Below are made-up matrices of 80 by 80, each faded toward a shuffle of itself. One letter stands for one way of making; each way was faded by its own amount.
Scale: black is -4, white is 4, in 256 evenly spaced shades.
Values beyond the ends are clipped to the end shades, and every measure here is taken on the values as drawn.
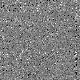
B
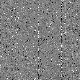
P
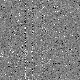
P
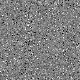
P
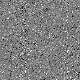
P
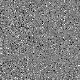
B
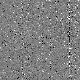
P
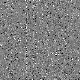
P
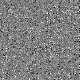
B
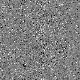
P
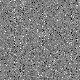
P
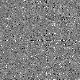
B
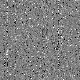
P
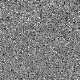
B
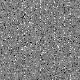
P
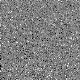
B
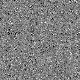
B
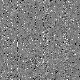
P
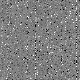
P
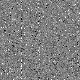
P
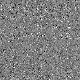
B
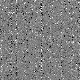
P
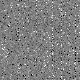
P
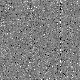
P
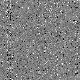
P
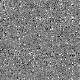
B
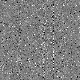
P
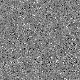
B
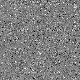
B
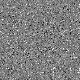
B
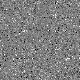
B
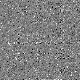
B
